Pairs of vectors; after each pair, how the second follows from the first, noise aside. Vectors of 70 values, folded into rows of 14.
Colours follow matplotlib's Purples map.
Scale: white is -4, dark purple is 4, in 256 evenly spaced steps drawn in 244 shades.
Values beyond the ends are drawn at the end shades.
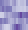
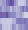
reversed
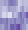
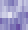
copied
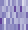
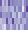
reversed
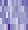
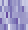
negated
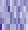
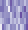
negated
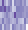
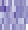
copied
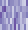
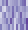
negated
